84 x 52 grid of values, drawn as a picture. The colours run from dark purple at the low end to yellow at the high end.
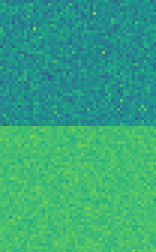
It is made of 2 by 1 panels. Panel 1,1: middling, fine-grained. Panel 2,1: high, fine-grained, faint in contrast.
